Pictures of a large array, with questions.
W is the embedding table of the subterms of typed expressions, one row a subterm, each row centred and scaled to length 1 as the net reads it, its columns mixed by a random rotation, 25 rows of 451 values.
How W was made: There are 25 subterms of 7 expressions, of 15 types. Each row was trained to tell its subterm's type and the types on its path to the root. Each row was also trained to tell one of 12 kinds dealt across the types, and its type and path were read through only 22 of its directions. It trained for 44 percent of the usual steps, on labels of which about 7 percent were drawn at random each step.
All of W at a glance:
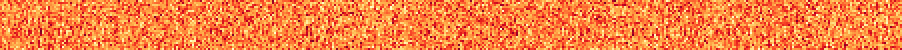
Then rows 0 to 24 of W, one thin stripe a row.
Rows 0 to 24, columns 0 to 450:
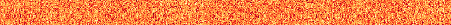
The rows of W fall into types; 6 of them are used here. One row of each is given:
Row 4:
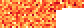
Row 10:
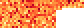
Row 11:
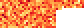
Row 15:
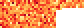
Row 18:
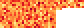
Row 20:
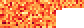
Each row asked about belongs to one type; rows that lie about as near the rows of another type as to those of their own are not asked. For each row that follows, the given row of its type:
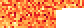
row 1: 10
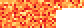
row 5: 10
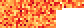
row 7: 4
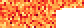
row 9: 10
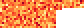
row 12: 18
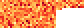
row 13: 4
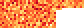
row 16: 15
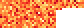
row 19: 11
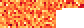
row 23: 4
